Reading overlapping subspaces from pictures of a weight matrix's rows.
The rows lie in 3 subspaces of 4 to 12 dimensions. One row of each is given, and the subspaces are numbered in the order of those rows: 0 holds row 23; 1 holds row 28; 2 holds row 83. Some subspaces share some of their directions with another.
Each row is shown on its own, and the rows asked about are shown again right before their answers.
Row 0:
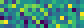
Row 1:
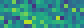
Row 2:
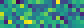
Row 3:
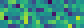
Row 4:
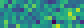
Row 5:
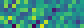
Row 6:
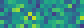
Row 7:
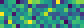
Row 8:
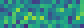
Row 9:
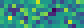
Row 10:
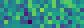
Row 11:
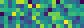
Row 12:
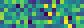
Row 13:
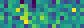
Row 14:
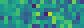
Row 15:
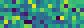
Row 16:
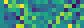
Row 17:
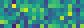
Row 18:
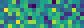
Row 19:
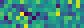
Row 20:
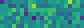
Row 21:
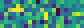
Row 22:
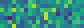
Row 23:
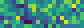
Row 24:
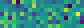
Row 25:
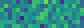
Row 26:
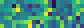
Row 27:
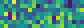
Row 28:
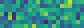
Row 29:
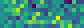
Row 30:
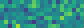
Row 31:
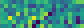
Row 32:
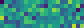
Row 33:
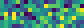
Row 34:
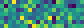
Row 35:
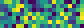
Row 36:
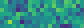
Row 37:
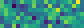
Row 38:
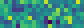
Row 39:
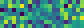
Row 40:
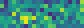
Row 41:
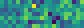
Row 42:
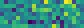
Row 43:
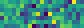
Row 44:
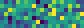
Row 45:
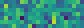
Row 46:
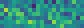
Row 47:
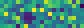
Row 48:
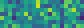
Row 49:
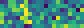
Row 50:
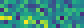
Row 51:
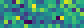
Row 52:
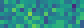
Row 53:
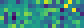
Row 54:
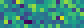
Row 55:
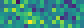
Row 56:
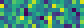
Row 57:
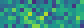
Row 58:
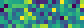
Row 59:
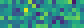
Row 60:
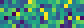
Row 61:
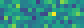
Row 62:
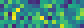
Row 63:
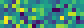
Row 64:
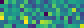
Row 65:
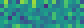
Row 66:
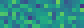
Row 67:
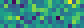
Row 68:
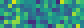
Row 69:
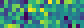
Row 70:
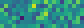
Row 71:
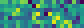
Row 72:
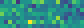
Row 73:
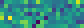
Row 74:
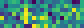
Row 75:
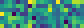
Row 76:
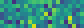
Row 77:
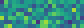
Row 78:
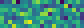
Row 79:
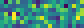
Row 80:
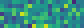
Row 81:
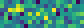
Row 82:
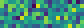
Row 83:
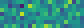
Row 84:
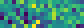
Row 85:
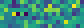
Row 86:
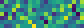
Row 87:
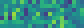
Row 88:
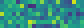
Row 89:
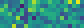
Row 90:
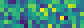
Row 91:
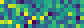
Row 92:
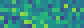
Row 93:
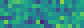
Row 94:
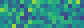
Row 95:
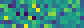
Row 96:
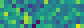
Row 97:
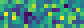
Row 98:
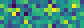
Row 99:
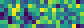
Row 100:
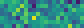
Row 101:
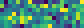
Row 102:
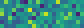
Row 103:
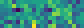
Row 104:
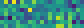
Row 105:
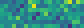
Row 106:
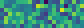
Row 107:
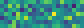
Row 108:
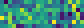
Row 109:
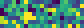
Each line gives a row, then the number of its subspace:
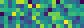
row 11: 2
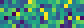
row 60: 0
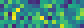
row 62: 1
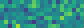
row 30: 1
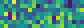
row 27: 1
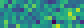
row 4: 1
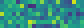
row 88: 2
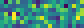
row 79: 1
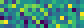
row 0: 0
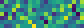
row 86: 1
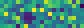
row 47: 1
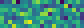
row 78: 1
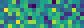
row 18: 1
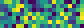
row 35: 1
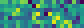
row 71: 2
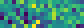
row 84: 0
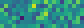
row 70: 1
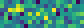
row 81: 0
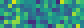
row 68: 0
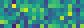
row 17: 0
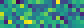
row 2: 2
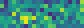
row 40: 1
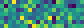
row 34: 1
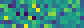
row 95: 0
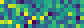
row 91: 0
